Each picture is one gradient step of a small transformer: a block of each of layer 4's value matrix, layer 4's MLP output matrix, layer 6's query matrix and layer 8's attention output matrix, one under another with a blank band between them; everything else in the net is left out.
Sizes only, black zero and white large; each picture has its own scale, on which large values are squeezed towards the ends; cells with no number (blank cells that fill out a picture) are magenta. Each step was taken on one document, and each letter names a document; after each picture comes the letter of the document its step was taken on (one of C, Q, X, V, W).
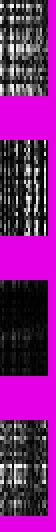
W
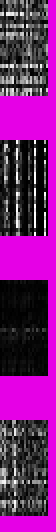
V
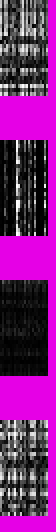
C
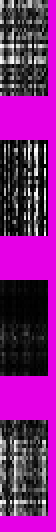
W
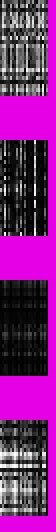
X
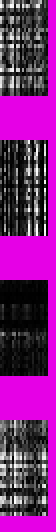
W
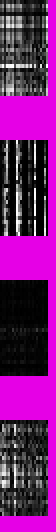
V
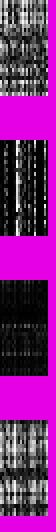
C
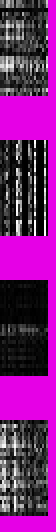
V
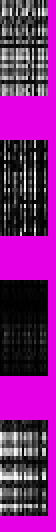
X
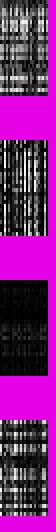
X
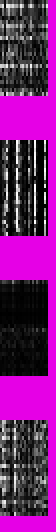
V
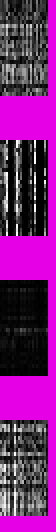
V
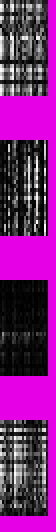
W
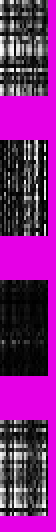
W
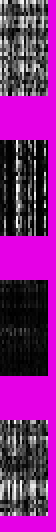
C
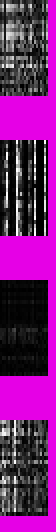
V
